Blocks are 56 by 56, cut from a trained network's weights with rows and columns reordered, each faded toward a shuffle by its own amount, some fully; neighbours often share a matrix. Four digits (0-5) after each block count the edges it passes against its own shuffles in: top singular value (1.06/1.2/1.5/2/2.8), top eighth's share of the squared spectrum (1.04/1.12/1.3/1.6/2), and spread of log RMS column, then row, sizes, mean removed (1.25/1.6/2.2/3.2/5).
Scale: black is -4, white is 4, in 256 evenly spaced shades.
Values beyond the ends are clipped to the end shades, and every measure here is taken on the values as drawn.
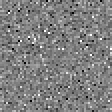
0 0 0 0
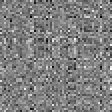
4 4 3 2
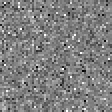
1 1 0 0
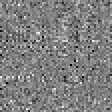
4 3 2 2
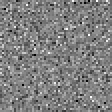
0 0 0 0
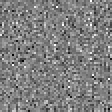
3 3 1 1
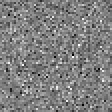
1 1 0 0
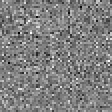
4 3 2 2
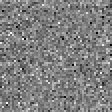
2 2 0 1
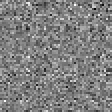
3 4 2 2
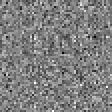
3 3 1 1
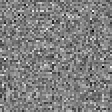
3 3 1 1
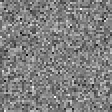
1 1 0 0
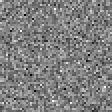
0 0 0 0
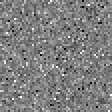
0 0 0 0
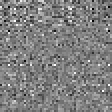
3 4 2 3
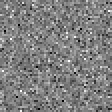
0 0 0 0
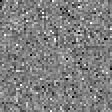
1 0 0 0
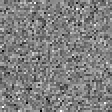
2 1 0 0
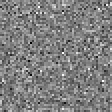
2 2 1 1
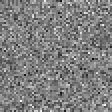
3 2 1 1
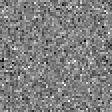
1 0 0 0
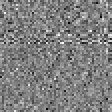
4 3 0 2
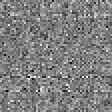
3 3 0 2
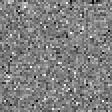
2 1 0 0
